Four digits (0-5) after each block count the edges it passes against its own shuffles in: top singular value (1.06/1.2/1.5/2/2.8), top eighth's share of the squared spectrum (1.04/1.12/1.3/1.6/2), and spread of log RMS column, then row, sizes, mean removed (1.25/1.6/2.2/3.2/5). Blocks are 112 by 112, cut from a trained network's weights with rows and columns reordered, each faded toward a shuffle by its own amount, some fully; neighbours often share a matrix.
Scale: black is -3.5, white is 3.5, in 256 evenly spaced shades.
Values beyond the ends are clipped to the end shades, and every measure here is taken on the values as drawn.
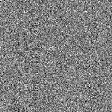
3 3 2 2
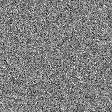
0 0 0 0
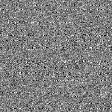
3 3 0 3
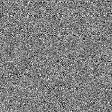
2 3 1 3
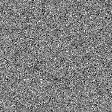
2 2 0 2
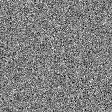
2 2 0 0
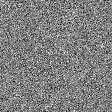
0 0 0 0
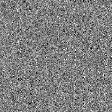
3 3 3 1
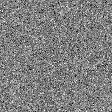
0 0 0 0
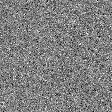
0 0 0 0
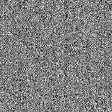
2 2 0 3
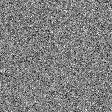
0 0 0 0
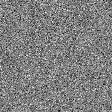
0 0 0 1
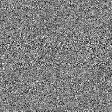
1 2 0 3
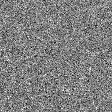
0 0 0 1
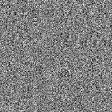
3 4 2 2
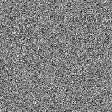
3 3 1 1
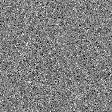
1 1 1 0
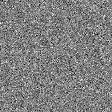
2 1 1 0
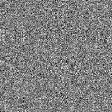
3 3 2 2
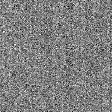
2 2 0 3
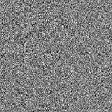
3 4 2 2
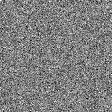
2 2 0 0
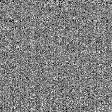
2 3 0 3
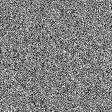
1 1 0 0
